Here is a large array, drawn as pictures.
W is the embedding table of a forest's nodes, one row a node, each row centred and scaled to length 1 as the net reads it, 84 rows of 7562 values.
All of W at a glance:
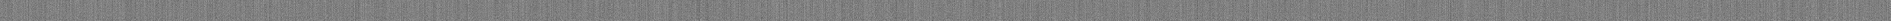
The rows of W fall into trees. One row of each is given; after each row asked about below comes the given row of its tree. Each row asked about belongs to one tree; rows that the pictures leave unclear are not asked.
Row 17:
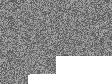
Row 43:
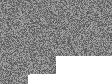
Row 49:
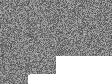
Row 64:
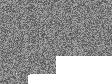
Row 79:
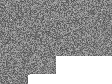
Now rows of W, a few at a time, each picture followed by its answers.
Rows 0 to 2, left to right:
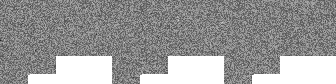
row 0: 49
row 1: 43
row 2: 17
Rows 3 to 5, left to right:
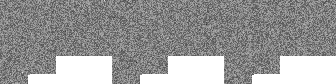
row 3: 17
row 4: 17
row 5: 64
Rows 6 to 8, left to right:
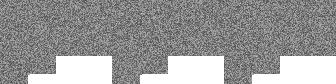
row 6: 49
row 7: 17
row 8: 49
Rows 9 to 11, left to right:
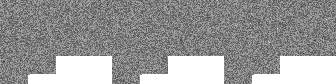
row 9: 17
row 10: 43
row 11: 64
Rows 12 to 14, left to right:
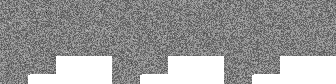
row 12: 43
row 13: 17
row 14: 43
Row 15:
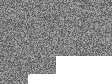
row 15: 49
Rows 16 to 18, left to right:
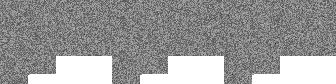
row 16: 79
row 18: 49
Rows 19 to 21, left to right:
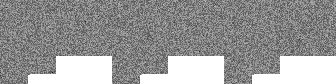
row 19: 79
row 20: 79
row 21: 17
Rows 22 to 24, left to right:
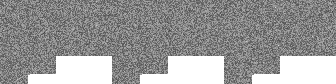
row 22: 49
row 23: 49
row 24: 43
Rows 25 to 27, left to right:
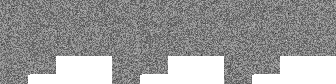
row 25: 43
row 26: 64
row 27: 79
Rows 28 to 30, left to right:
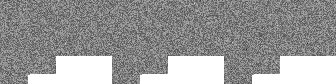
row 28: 43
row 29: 49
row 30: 79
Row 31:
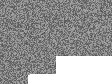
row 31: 49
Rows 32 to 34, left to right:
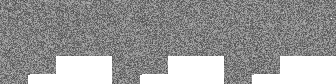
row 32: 17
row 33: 64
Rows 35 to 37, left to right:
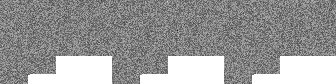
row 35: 64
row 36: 79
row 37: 17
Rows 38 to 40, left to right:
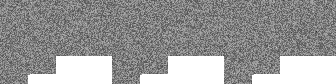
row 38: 49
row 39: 49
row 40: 17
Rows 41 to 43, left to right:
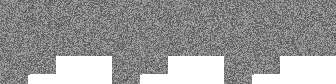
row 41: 64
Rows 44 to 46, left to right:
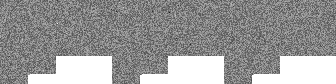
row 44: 49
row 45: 79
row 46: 79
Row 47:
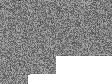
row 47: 17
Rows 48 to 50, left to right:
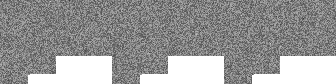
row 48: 43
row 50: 79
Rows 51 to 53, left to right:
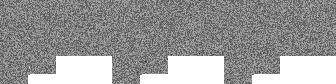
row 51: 49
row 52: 64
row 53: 43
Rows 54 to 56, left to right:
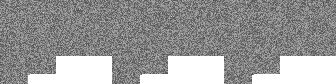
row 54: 49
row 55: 43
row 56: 64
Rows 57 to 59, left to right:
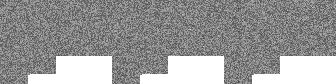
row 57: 49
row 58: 43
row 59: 17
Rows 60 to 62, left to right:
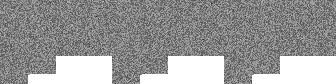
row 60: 49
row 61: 64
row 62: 17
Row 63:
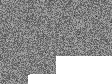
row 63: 64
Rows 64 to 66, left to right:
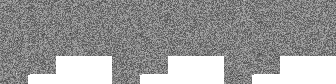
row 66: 43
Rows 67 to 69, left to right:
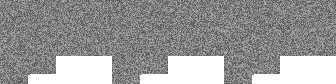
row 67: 79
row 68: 43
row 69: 43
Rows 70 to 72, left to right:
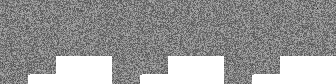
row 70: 49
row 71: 43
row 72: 49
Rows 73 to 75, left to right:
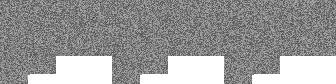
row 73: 43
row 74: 49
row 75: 17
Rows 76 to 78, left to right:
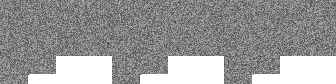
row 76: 17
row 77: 79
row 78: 49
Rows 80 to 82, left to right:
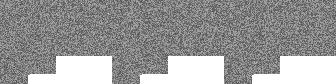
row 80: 79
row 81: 43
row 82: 79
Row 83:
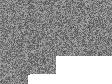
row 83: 64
